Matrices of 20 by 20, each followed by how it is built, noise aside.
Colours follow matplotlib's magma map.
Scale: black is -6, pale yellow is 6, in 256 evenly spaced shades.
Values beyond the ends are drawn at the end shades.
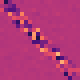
banded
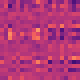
low rank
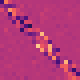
banded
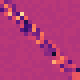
banded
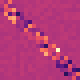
banded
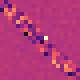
banded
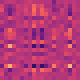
low rank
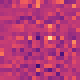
low rank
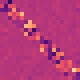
banded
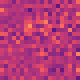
low rank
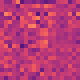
low rank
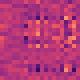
low rank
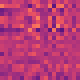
low rank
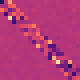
banded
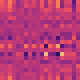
low rank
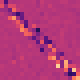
banded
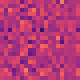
low rank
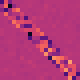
banded
